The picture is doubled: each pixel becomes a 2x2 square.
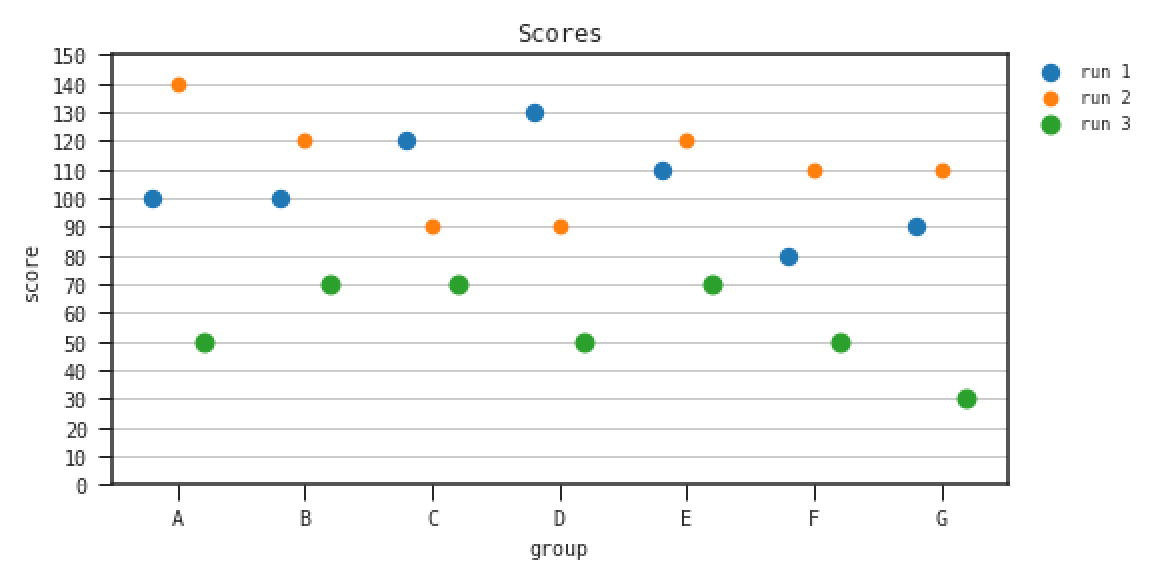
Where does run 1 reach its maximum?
D
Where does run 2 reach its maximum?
A
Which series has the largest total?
run 2
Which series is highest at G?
run 2
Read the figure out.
Title: Scores
x-axis: group, ticks A B C D E F G
y-axis: score, ticks 0 10 20 30 40 50 60 70 80 90 100 110 120 130 140 150
Legend: run 1, run 2, run 3
Values:
run 1: 100 100 120 130 110 80 90
run 2: 140 120 90 90 120 110 110
run 3: 50 70 70 50 70 50 30
